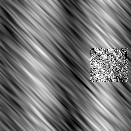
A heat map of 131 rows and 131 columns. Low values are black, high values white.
The middle right is the roughest part. Stripes running up and down repeat 2 times from left to right. In the middle right lies a patch that is rougher than the rest.
